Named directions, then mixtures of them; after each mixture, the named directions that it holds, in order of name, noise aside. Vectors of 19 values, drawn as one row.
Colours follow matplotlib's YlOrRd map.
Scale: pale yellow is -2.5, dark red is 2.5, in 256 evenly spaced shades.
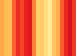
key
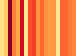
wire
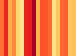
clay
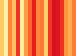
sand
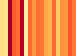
clay, wire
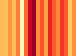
clay, sand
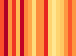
sand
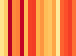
key, wire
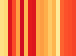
key, wire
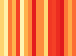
sand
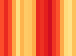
key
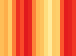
key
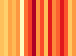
clay, sand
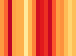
key, wire
